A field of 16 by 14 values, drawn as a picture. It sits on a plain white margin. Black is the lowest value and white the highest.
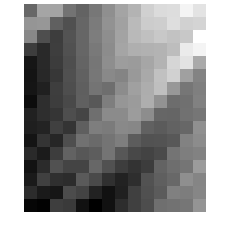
Slope: up to the top right. Lone odd cells: none. Calmest part: top middle. Ninth with the highest average: top right.
